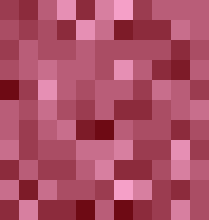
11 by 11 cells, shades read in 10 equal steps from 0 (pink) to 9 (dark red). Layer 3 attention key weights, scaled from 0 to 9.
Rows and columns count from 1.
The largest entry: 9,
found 4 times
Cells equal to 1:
5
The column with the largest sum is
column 8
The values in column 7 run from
0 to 9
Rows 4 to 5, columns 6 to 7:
5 1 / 4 4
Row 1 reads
6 7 4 1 7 2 0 6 4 4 4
